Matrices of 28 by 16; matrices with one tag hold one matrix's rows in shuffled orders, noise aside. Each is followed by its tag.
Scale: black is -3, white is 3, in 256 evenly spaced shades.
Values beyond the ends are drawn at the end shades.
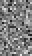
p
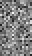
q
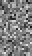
p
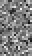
p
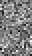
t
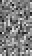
q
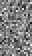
t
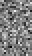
p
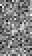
q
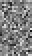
p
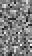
p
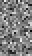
p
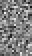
p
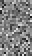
t
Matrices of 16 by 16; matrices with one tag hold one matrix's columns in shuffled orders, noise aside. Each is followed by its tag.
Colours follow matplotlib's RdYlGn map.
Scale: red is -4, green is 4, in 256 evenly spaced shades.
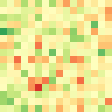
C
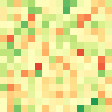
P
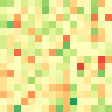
P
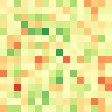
C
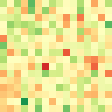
P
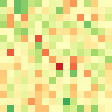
P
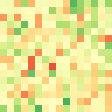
P
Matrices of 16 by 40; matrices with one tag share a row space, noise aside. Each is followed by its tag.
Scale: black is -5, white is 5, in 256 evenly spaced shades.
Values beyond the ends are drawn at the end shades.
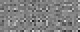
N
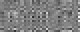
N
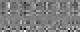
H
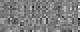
N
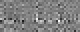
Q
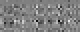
Q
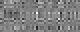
Q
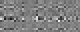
Q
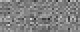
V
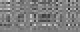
V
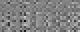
H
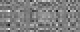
V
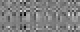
H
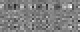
N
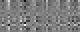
H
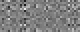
H
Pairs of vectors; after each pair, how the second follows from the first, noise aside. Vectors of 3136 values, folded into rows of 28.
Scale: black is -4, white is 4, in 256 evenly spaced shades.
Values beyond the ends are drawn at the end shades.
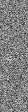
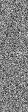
reversed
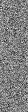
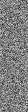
reversed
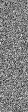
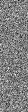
wrapped around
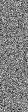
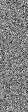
reversed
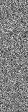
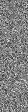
reversed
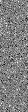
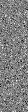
wrapped around
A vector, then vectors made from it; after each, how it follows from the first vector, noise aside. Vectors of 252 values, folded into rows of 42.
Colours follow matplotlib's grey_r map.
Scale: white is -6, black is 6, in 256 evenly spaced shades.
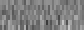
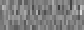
wrapped around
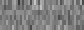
wrapped around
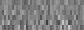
sign-scrambled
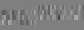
partly zeroed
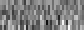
scaled up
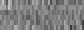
wrapped around
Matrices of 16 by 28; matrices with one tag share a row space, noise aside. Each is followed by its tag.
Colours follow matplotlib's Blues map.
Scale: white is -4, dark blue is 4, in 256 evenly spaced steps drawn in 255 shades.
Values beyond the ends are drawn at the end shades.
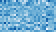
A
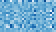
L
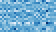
A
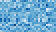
A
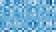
L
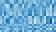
L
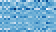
A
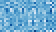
L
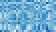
A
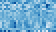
A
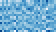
A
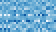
A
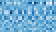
L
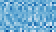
L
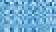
L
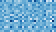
L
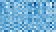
L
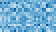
A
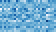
A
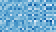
L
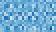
L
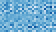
L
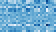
A
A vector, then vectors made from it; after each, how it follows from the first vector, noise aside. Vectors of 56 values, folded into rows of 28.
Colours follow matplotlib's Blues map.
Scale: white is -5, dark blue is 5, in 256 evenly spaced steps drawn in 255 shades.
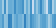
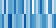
scaled up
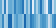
scaled up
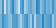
wrapped around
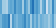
sign-scrambled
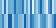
scaled up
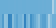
partly zeroed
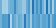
sign-scrambled
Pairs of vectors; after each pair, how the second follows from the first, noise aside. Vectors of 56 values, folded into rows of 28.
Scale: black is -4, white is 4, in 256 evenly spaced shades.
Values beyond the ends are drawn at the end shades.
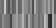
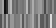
reversed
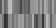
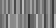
shuffled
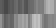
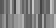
shuffled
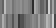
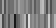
shuffled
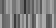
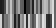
scaled up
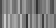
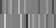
partly zeroed
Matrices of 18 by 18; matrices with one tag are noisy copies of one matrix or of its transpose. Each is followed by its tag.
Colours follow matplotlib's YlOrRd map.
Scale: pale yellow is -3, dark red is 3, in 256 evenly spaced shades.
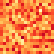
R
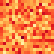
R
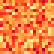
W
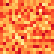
R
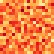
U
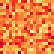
W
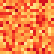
W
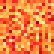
R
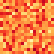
W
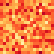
R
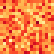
R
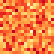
W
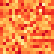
R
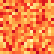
W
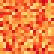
W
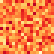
U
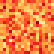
R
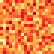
U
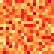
U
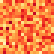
U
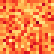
R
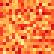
R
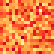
R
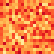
R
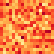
R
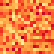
R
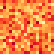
R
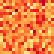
W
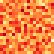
U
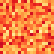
W
